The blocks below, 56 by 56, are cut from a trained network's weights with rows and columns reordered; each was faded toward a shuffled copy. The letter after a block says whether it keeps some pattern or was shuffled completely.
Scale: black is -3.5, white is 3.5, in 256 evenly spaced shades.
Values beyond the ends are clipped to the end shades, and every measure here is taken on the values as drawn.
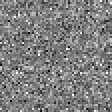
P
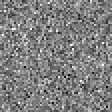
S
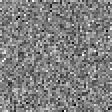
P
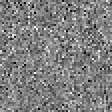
S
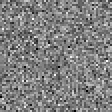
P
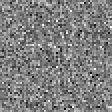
P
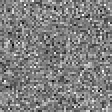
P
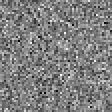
S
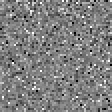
P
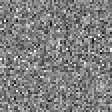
S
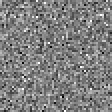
P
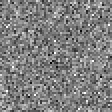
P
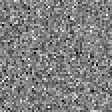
S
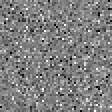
P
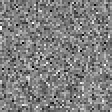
S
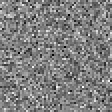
P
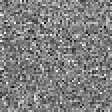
P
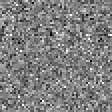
P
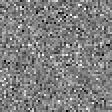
P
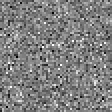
P
